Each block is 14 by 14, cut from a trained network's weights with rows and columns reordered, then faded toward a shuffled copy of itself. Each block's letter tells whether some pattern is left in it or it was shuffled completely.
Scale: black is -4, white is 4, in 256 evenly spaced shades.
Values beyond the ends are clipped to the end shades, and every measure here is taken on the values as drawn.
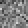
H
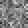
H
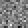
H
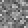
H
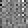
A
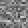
A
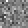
H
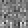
A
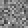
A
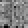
A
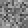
H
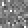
H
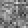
A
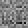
A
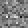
A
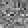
A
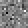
H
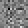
A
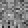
A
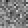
H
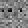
A
